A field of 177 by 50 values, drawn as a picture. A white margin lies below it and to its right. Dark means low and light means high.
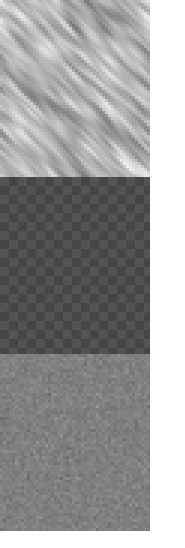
It is made of 3 by 1 panels. Panel 1,1: high, slanting down to the right. Panel 2,1: low, checkered, faint in contrast. Panel 3,1: middling, fine-grained, faint in contrast.
